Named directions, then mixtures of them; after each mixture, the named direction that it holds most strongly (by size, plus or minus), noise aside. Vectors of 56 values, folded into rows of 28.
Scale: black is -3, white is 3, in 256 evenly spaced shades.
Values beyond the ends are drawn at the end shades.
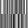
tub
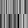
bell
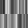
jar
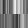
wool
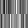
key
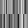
bell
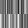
bell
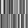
tub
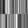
jar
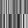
bell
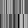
bell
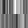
wool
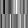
key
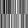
key
